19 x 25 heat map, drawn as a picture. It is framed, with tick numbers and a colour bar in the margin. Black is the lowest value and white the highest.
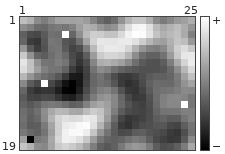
Grain: blotchy. Ninth with the highest average: top middle. Lone odd cells: 4, 3 higher and 1 lower than their neighbours.
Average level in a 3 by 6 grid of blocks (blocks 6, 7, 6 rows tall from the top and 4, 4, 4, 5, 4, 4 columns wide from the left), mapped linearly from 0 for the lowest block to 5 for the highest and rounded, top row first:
223544
201113
255111
